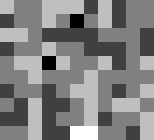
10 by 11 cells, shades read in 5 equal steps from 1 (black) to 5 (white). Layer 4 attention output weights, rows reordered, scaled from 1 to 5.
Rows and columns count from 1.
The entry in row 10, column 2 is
3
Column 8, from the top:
4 4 3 2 4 3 3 3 2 3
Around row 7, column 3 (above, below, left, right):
4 4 3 2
